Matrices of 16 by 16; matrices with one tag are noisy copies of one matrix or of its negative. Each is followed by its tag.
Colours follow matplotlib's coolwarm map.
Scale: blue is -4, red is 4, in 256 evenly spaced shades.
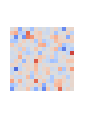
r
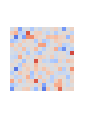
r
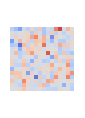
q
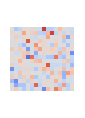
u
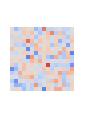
u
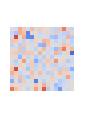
r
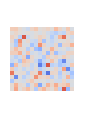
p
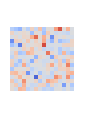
q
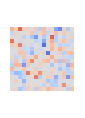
q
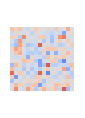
p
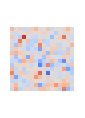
p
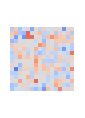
r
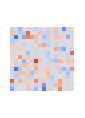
r
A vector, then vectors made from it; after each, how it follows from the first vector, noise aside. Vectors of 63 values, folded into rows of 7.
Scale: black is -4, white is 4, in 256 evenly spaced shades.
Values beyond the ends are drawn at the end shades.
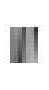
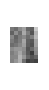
negated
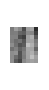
copied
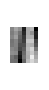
scaled up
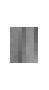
shrunk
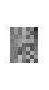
sign-scrambled
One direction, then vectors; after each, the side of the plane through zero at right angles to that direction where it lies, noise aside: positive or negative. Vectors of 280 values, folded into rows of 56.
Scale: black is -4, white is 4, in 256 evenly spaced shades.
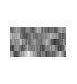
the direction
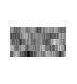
negative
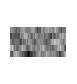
negative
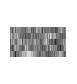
positive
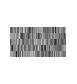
positive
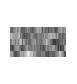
positive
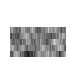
negative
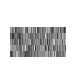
negative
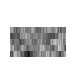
negative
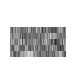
positive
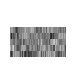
negative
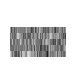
positive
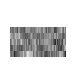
positive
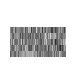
positive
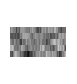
negative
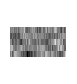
negative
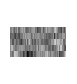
negative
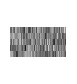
positive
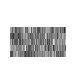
negative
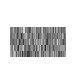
negative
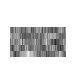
positive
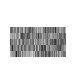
positive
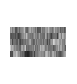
negative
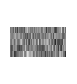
positive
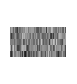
negative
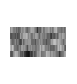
negative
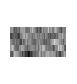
negative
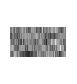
negative
